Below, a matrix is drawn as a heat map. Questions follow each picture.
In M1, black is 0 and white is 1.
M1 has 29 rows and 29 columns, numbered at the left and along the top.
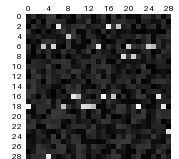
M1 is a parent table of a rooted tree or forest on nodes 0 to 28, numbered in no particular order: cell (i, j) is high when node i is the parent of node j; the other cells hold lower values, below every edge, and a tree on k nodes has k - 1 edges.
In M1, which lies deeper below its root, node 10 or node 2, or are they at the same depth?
node 10
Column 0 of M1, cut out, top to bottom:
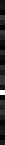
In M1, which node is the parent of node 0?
18
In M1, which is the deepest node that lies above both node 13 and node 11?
18
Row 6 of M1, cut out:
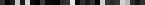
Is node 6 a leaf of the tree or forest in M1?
no
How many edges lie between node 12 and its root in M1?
2
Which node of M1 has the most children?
18
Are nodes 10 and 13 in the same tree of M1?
yes
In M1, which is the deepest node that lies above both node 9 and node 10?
16
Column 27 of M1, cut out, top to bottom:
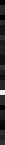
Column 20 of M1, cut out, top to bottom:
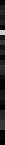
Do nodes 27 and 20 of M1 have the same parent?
no
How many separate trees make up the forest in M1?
3
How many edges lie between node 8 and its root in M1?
3
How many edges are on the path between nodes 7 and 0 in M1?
2
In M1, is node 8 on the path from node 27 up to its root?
no
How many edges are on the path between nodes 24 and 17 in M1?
4
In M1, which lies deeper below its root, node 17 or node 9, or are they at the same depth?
the same depth
